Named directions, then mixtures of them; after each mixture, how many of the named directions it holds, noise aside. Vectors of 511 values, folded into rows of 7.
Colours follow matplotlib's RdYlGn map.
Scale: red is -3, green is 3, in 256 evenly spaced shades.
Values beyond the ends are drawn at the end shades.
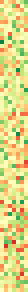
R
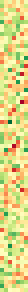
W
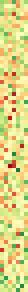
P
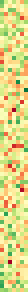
two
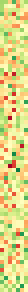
one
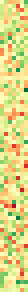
three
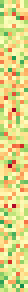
two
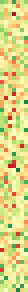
one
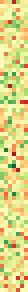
three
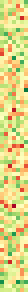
three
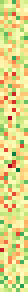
one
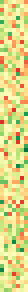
two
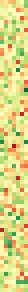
two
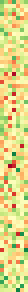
one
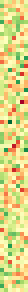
one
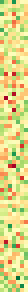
two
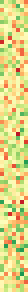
one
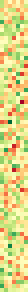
one
